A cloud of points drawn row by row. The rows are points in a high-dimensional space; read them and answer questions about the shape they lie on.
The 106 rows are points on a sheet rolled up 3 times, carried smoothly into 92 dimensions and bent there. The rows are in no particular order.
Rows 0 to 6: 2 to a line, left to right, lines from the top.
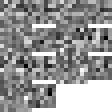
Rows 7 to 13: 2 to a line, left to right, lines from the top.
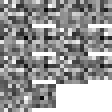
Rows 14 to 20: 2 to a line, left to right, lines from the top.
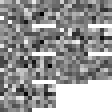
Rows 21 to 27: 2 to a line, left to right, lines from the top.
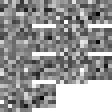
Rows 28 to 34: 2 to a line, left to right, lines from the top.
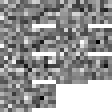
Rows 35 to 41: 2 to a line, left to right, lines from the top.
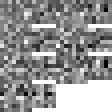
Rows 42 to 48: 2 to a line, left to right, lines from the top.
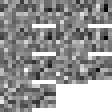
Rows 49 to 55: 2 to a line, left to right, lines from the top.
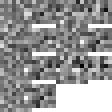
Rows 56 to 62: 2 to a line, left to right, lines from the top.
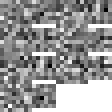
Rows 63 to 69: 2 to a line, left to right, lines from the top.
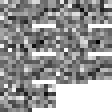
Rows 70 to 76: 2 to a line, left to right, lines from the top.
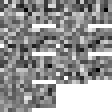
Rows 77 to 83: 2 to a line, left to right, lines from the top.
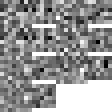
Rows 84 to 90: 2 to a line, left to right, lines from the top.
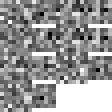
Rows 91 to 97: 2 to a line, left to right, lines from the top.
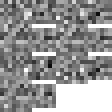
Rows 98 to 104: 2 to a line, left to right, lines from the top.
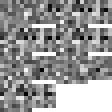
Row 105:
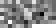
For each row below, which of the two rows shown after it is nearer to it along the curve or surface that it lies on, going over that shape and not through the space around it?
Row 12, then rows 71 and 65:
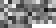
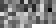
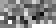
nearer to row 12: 71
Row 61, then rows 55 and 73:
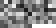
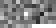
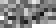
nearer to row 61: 73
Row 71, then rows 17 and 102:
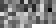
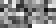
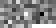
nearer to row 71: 17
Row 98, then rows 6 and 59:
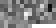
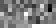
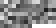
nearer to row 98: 6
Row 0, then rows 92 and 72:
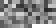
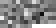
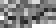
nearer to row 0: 72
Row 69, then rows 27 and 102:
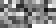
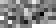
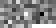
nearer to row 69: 27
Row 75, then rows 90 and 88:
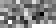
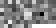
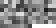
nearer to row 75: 90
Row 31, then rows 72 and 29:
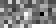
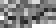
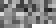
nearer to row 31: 72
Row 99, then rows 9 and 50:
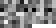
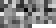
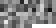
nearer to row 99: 9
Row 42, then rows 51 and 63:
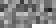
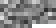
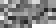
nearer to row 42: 51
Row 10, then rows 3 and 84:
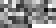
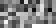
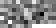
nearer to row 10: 3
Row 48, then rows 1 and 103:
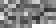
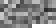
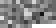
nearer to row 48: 1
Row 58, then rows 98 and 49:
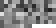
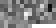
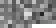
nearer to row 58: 98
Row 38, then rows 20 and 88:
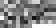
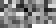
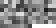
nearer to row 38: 88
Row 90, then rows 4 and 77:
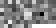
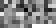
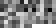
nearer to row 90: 77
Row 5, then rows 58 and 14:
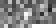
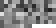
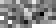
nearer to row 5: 14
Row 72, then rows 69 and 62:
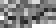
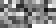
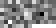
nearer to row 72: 62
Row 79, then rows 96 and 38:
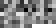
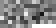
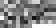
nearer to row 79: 38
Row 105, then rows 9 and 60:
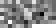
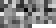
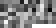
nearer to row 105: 60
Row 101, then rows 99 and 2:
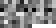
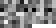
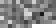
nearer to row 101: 99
